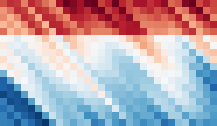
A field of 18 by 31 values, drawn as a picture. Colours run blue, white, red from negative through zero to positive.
Lone odd cells: none. Slope: up to the top. Seam: horizontal, 30% of the way down, the top part higher. Grain: diagonal, down to the right. Ninth with the lowest average: bottom left.
